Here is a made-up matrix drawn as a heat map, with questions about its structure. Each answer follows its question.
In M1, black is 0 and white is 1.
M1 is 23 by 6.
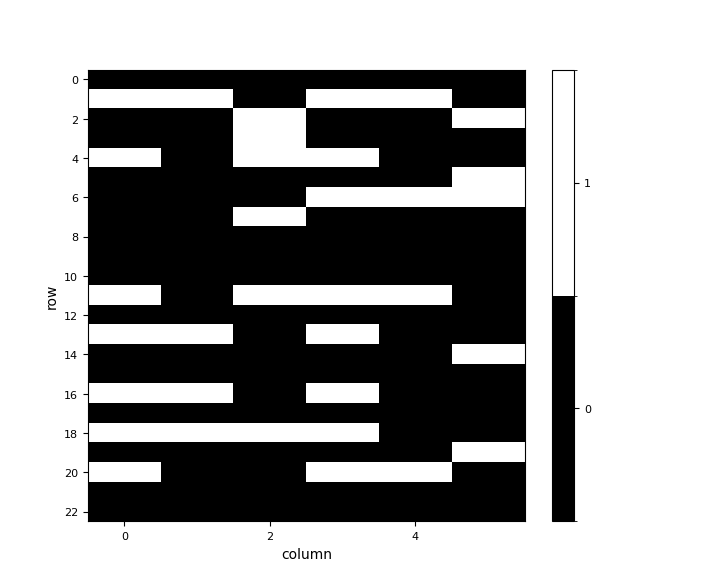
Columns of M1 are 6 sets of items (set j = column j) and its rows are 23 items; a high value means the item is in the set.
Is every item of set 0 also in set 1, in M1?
no
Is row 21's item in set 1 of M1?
no
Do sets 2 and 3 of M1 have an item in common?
yes
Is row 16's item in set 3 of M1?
yes
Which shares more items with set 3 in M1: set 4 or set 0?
set 0
